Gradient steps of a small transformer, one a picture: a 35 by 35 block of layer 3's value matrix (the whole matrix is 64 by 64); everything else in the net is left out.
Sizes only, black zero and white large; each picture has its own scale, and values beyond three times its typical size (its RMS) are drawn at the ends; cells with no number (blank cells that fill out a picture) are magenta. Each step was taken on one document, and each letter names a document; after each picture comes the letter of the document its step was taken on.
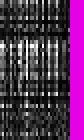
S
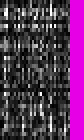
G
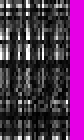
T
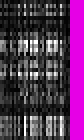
S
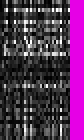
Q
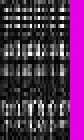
G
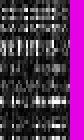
Q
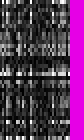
Q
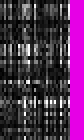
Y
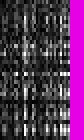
Y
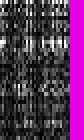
Q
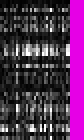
G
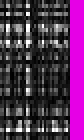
T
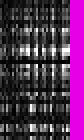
G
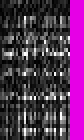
Y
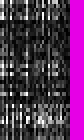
S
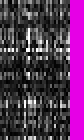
Y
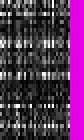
Q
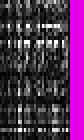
T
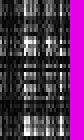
S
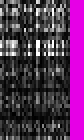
Q
